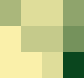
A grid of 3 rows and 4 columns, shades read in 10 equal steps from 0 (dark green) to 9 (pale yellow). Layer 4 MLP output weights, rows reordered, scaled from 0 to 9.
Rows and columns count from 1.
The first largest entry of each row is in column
2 1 1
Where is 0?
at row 3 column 4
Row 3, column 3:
8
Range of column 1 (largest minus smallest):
3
